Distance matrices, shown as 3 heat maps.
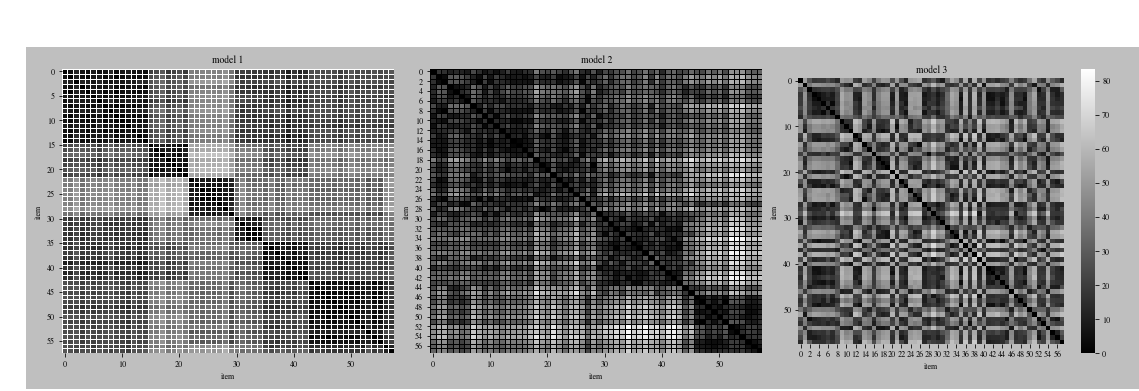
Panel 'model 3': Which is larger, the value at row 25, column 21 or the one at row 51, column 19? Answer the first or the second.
the first
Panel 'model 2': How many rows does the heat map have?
58
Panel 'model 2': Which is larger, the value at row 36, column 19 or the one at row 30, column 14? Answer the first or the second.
the first
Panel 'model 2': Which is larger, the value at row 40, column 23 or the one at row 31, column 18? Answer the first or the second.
the second
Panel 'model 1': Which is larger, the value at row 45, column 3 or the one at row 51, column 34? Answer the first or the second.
the second
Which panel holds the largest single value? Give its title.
model 2
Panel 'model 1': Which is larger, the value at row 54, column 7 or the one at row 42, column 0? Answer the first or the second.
the first
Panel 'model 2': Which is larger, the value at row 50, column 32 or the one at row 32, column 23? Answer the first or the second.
the first
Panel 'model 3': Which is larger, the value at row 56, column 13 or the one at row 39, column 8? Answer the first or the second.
the second
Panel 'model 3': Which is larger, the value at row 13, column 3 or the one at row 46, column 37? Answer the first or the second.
the second
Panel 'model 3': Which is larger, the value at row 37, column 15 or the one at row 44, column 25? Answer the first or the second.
the second
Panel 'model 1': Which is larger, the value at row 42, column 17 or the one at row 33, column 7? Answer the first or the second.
the first
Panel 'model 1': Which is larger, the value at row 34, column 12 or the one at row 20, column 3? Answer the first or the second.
the second
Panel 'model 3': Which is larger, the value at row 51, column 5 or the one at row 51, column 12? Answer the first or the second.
the second
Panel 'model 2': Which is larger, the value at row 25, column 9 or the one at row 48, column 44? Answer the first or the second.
the first
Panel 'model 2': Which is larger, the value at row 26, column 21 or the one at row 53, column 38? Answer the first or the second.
the second
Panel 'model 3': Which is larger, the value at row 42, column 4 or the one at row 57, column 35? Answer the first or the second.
the second
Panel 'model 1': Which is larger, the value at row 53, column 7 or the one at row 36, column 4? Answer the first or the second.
the first
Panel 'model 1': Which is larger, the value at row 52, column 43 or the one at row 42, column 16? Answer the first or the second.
the second
